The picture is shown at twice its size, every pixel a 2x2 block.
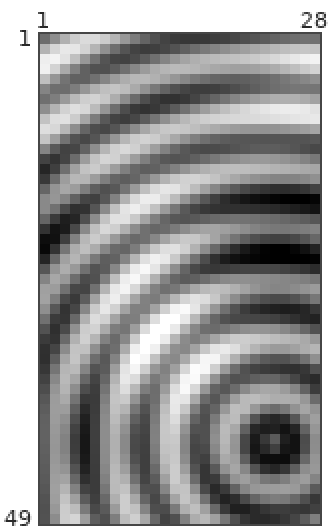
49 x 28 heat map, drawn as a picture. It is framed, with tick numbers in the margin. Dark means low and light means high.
Ninth with the highest average: centre. Rings: centred on the bottom right. Mirror symmetry: none.
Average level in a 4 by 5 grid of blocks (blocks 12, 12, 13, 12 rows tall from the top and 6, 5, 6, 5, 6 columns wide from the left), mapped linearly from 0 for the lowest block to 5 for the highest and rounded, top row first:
43234
24410
25532
13321
